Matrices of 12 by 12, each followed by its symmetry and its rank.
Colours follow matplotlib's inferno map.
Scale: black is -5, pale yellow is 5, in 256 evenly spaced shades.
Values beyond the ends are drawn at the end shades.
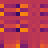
neither, rank one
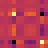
symmetric, rank one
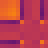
symmetric, rank one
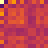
symmetric, rank two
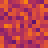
neither, full rank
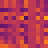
neither, rank two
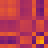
symmetric, rank one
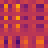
neither, rank one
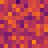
neither, full rank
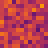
neither, full rank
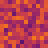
neither, full rank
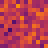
neither, full rank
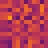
neither, rank two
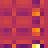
neither, rank one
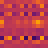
neither, rank two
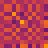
symmetric, rank two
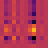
neither, rank one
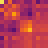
symmetric, rank two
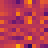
neither, rank two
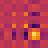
symmetric, rank one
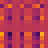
neither, rank one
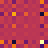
symmetric, rank one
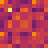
symmetric, rank two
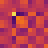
symmetric, rank two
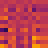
neither, rank two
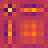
symmetric, rank one
